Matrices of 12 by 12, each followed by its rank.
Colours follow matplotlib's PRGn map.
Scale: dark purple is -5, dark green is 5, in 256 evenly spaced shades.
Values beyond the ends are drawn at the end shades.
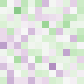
full rank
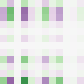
one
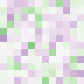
full rank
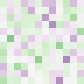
full rank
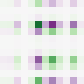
one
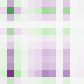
one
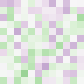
full rank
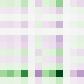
one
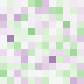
full rank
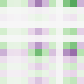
one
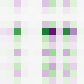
one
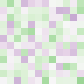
full rank
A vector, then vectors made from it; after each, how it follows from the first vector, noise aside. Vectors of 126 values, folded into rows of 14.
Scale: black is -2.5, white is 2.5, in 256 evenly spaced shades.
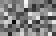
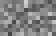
shrunk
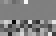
partly zeroed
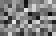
negated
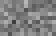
shrunk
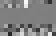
partly zeroed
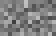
shrunk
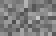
shrunk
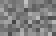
shrunk
